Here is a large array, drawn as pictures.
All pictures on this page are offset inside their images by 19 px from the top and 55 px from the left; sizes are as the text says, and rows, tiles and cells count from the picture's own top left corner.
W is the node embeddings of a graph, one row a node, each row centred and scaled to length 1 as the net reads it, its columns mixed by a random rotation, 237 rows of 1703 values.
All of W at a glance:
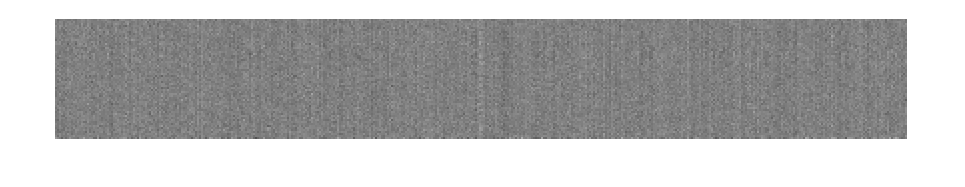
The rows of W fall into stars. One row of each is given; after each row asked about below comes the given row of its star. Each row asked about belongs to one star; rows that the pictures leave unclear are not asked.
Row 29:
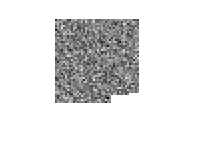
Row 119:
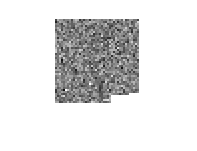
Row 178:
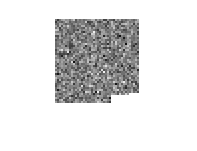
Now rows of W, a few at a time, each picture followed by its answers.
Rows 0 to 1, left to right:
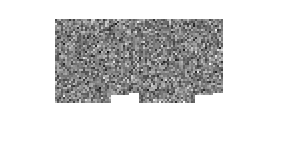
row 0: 119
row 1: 29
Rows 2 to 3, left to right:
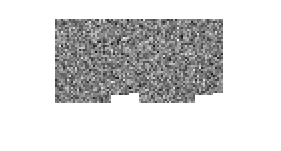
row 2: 29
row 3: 178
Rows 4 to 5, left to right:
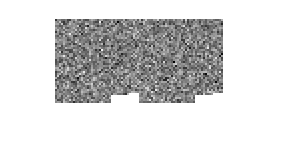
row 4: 29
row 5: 178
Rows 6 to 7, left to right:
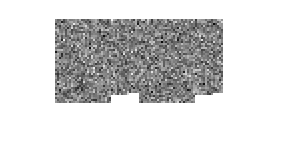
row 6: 178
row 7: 119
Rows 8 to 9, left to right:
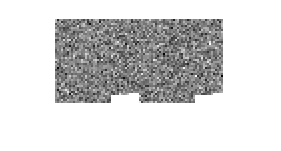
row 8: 178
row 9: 119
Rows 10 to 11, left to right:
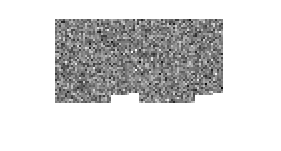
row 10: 29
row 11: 178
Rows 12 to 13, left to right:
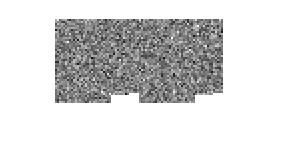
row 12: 29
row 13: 178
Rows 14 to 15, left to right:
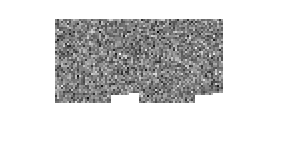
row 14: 178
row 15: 178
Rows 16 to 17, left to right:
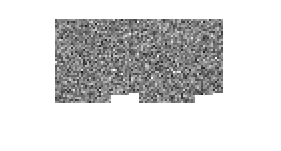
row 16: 119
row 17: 178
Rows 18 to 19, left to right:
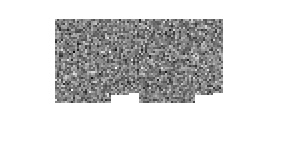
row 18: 178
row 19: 119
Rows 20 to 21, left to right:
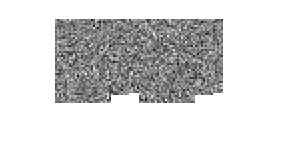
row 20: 178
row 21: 29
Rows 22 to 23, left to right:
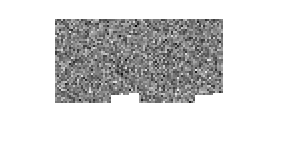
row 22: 178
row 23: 29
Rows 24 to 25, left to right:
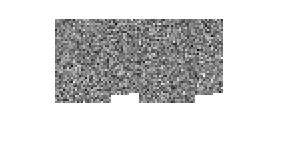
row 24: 29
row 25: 29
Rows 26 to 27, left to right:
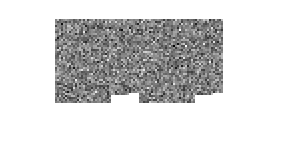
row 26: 119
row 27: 119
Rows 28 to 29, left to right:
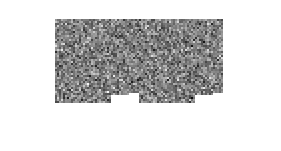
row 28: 178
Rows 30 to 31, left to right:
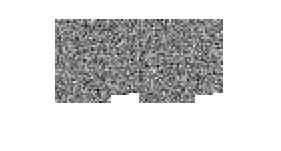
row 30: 119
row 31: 29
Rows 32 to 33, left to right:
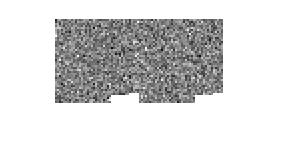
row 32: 119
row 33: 178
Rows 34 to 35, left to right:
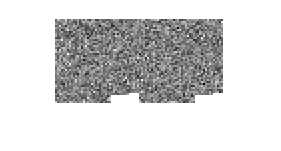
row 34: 119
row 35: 119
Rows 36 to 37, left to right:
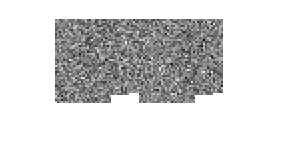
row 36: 29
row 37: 29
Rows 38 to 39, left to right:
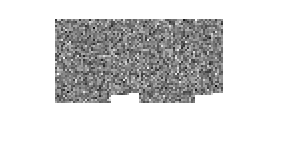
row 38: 119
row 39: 178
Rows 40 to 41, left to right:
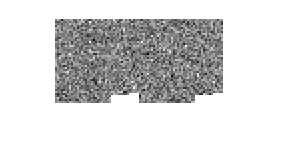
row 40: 119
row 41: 178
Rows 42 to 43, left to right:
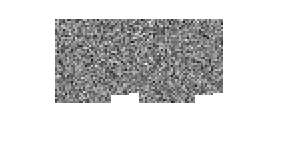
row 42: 29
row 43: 178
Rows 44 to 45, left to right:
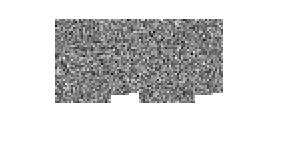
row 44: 119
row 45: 119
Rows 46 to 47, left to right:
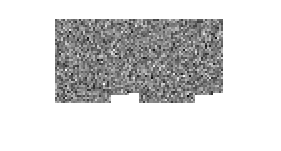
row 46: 119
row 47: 29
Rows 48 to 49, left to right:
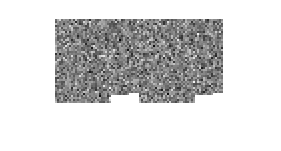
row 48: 119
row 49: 178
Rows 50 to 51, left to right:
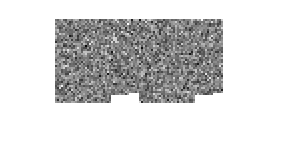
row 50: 178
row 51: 119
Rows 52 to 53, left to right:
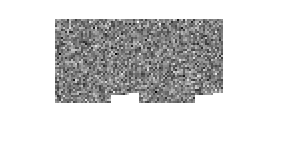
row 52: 119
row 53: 178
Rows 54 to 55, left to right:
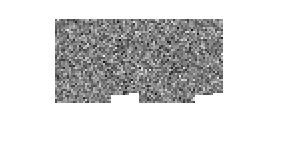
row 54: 29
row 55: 119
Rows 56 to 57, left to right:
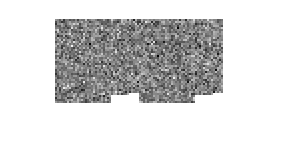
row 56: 29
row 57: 119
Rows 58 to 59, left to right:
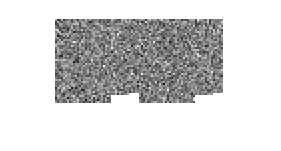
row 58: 178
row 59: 119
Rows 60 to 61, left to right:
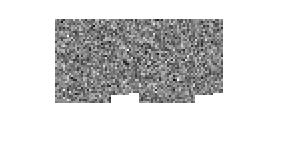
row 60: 178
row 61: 29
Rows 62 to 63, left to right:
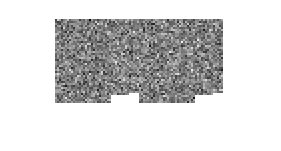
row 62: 119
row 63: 178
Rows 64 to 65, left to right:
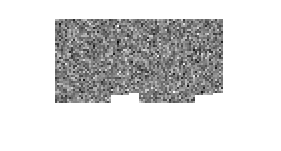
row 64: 29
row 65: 178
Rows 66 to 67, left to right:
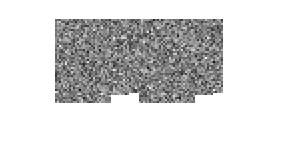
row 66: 29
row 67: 29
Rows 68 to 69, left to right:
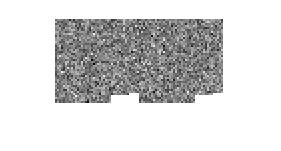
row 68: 29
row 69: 29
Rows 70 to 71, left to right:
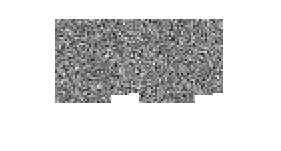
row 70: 29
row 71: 119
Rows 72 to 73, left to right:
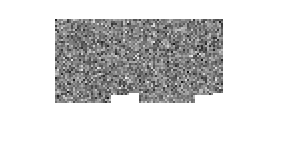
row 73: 29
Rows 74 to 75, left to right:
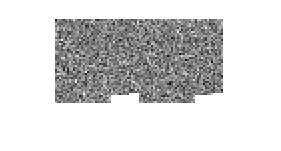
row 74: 119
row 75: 119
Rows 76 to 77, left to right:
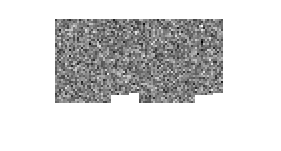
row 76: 29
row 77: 29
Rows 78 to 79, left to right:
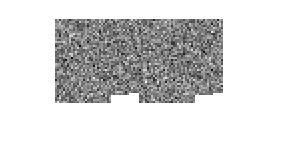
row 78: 29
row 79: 29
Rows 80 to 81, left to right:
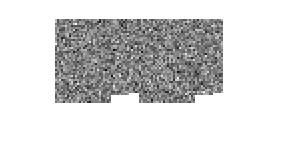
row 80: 178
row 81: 29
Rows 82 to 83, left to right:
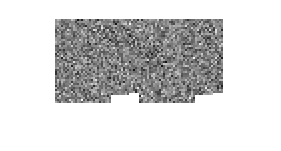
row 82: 29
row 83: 178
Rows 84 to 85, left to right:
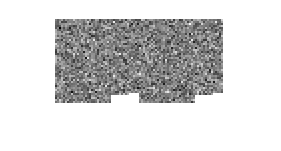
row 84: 178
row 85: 119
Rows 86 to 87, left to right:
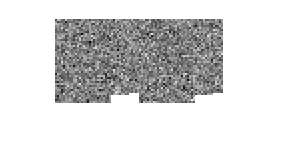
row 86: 29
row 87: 119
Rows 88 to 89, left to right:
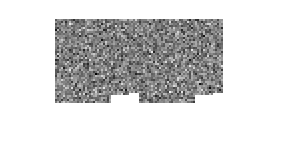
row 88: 29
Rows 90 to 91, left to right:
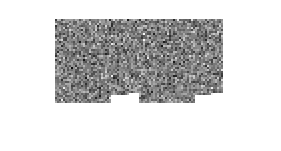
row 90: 119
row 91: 119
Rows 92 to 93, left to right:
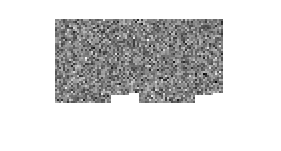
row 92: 29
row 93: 178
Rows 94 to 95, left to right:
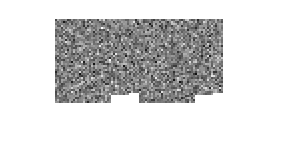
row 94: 29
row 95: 29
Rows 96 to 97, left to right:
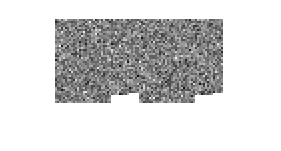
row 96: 119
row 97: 119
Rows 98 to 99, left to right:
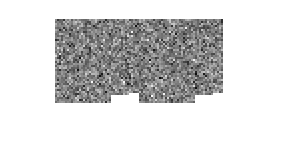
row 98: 178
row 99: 29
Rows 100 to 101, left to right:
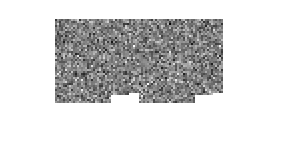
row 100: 119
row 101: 178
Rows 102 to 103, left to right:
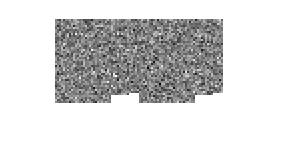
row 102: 178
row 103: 29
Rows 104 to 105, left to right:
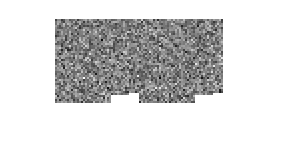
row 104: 29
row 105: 29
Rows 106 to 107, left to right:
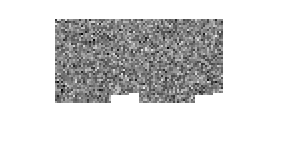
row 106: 119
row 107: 178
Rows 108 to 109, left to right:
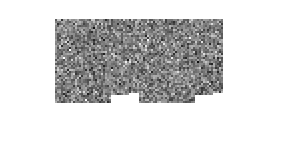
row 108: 119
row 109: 178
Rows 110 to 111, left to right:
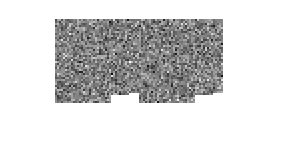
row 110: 119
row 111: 119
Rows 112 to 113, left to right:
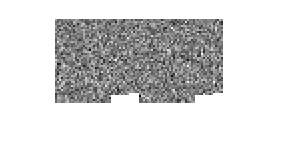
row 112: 178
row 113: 178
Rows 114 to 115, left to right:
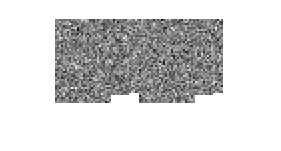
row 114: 29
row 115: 29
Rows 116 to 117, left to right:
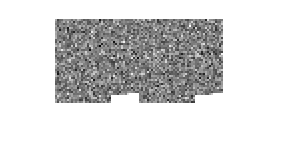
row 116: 178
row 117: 119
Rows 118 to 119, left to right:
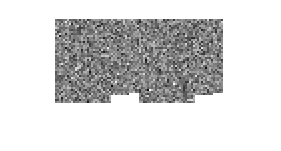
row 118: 29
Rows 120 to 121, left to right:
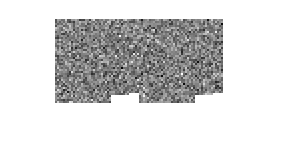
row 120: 119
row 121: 178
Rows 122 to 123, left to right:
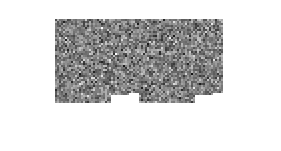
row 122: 29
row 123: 119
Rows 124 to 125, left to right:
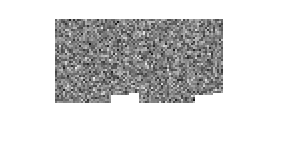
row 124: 29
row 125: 178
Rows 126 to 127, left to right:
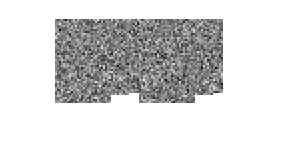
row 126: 178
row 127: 178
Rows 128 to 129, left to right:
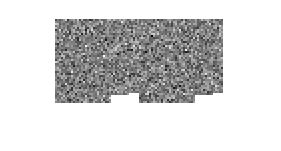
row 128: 119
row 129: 29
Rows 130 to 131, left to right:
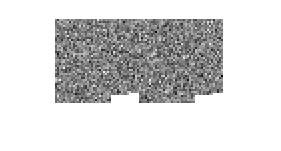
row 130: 178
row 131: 119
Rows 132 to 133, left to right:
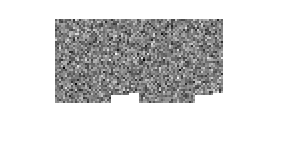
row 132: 29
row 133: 29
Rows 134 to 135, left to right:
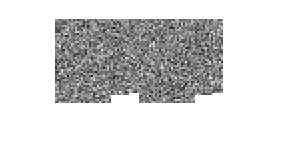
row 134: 29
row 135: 119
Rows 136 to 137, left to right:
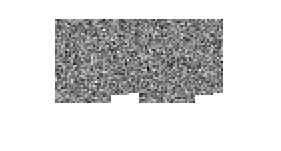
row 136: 178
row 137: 29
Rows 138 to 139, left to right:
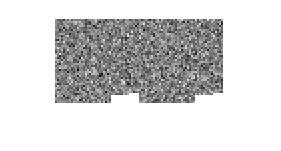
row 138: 178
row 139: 178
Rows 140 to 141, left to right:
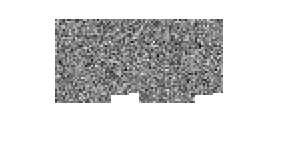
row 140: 29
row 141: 119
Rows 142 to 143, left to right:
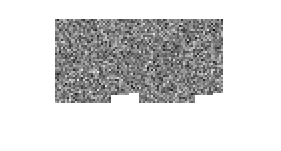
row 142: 178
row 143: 29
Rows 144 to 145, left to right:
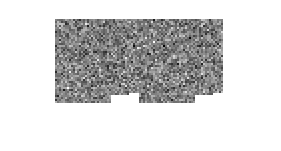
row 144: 29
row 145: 29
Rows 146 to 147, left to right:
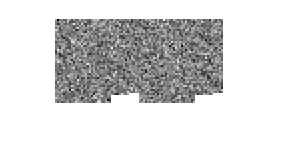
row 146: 178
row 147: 178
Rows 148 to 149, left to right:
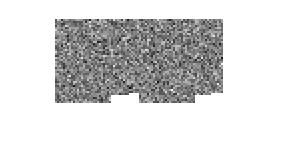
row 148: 119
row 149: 178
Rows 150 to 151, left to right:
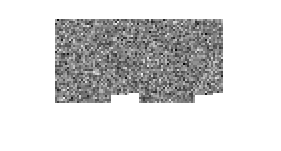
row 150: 178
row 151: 119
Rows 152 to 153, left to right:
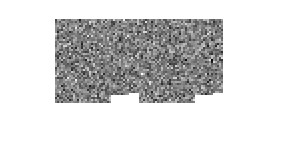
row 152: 119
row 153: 119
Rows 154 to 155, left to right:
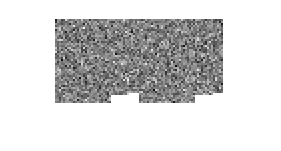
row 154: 119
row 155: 178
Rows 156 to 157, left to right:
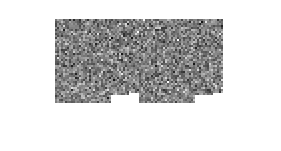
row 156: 29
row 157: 29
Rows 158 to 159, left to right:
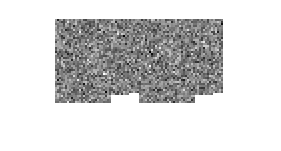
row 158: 178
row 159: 178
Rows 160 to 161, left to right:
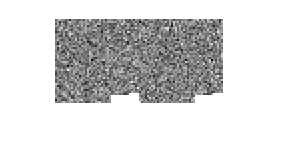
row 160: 29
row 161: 119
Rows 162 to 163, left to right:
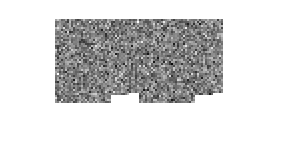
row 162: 119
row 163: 29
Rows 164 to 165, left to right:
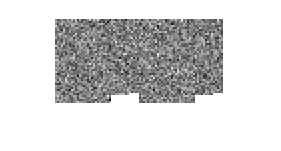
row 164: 178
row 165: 178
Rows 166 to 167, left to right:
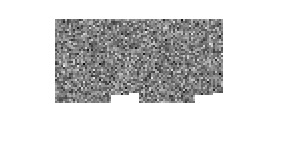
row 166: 29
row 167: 119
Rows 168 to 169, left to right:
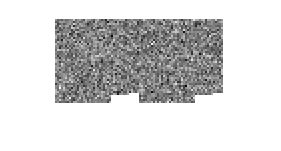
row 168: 178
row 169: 119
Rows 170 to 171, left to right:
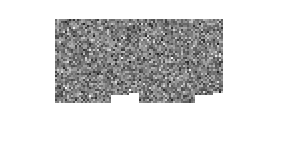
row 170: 29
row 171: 29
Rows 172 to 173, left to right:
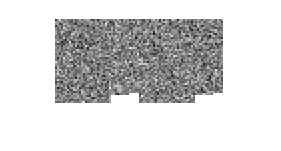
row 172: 119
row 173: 178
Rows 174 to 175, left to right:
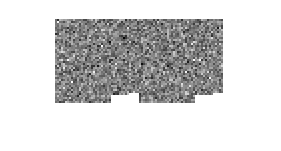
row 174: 178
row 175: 29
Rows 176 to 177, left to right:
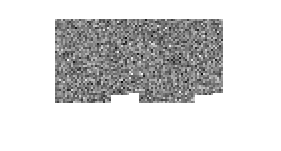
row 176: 178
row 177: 119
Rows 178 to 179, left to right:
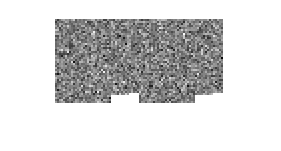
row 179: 178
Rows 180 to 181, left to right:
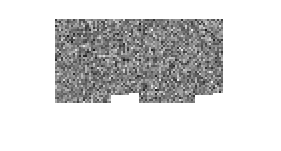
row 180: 119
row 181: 29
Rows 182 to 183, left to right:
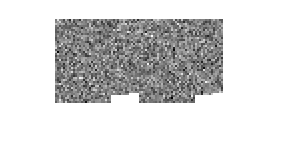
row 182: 29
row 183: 178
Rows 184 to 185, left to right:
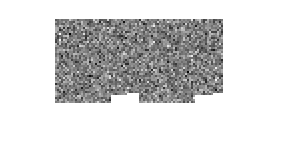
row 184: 178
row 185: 119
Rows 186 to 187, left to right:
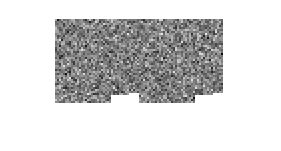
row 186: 178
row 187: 178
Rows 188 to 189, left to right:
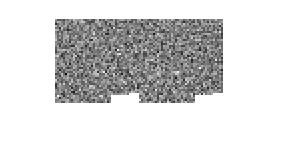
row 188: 178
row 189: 178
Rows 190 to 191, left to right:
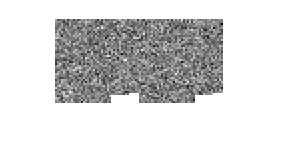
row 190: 29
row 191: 178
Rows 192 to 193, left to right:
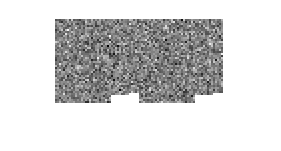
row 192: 29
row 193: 119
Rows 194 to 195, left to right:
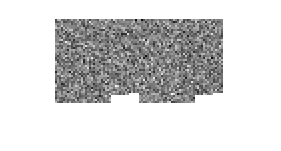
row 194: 119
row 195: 178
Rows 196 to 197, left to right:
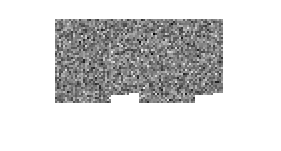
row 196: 119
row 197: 178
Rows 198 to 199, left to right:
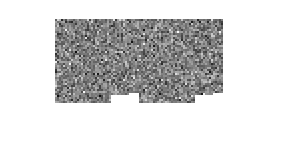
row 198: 119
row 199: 178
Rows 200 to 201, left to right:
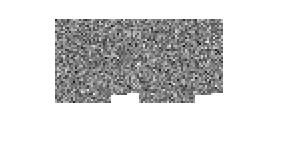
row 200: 119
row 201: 119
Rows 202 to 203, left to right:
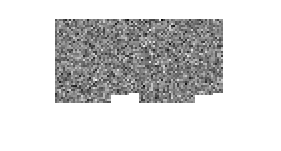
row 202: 29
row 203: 29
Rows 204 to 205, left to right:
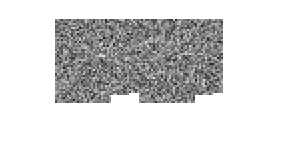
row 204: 29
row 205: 178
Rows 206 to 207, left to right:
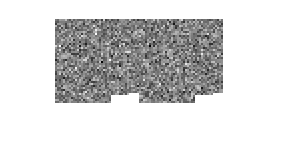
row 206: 29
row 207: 178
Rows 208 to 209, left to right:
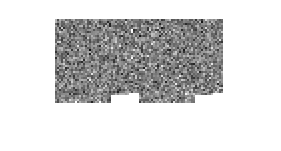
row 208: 178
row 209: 29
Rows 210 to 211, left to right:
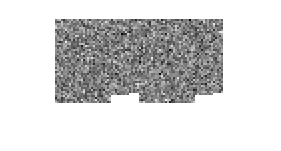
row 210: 119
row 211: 29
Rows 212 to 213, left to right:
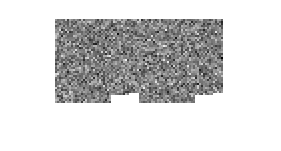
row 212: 119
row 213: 178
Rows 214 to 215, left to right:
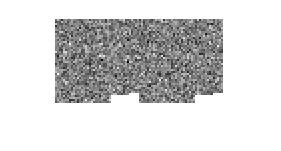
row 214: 119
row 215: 119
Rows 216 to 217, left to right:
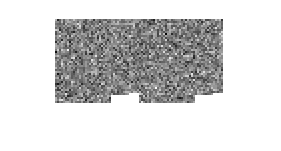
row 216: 178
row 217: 29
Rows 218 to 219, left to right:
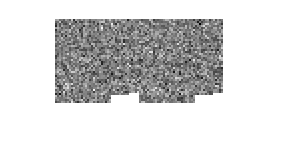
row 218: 29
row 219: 29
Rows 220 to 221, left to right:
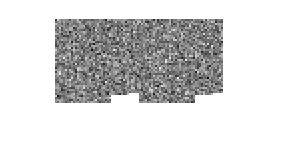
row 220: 119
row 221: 29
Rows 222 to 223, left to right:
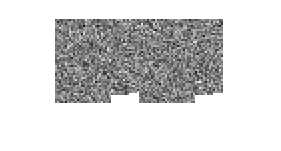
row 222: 29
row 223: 29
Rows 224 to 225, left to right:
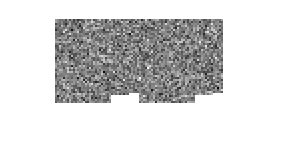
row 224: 29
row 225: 178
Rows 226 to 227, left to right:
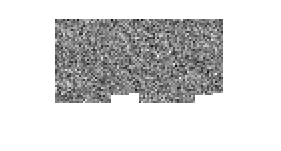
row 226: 29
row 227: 178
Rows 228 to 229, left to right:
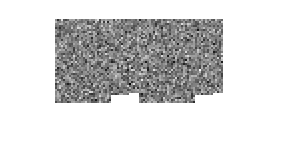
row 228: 178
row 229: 119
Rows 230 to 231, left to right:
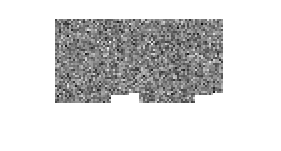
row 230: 29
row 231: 119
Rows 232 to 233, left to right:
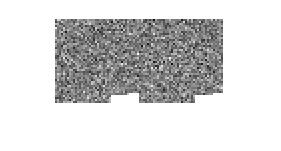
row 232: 119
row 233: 29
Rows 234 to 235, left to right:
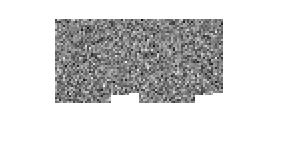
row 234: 119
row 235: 178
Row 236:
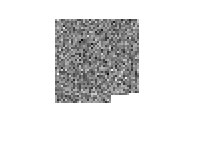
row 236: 119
